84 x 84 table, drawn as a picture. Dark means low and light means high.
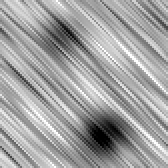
Ninth with the lowest average: bottom middle. Odd rows or columns: none. Slope: none. Dips: two.
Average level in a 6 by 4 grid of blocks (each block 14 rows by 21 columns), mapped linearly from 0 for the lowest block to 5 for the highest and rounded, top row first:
5444
4254
4445
4444
5404
4414
